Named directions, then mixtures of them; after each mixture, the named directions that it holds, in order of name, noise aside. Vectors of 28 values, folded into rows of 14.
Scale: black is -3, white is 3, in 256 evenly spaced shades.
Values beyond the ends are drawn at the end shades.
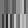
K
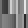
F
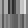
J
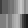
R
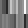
F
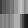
R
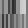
J, K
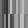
F, K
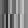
F, K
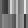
F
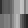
R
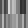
J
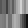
R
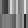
F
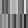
F, K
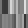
F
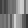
K, R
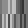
J, K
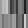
F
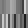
F, K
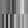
J, K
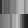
R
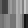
F, R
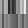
J
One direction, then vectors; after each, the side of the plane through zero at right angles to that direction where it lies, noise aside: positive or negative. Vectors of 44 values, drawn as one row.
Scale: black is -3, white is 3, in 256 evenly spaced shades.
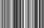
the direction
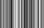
negative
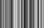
negative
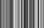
negative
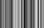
negative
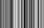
negative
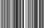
positive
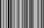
negative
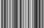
positive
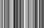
positive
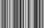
positive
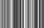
positive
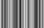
positive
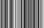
negative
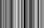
negative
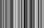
negative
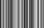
negative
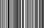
positive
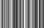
positive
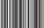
positive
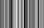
negative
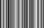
negative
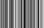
negative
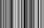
negative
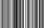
positive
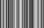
negative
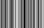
negative
